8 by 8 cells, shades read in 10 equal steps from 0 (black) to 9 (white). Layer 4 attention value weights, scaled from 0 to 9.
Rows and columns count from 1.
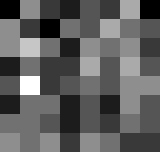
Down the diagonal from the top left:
0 2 4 2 4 1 4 2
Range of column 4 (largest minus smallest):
3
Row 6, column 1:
1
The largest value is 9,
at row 5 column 2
